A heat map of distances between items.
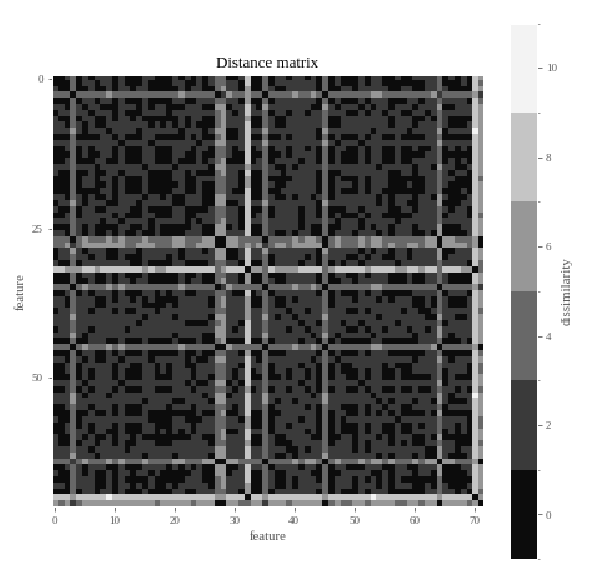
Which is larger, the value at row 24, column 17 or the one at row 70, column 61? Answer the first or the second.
the second
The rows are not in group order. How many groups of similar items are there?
3
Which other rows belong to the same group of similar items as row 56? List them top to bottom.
0, 1, 2, 4, 5, 6, 7, 8, 9, 10, 11, 12, 13, 14, 15, 16, 17, 18, 19, 20, 21, 22, 23, 24, 25, 26, 29, 30, 31, 33, 34, 36, 37, 38, 39, 40, 41, 42, 43, 44, 46, 47, 48, 49, 50, 51, 52, 53, 54, 55, 57, 58, 59, 60, 61, 62, 63, 65, 66, 67, 68, 69
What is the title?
Distance matrix
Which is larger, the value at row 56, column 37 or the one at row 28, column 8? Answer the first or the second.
the second
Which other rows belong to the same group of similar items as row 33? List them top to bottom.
0, 1, 2, 4, 5, 6, 7, 8, 9, 10, 11, 12, 13, 14, 15, 16, 17, 18, 19, 20, 21, 22, 23, 24, 25, 26, 29, 30, 31, 34, 36, 37, 38, 39, 40, 41, 42, 43, 44, 46, 47, 48, 49, 50, 51, 52, 53, 54, 55, 56, 57, 58, 59, 60, 61, 62, 63, 65, 66, 67, 68, 69
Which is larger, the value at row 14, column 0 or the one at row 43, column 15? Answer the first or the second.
the second
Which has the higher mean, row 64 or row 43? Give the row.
64
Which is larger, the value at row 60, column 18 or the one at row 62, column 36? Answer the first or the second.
the second
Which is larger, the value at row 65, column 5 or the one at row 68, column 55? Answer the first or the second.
the second
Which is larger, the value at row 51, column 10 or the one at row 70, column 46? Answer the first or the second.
the second
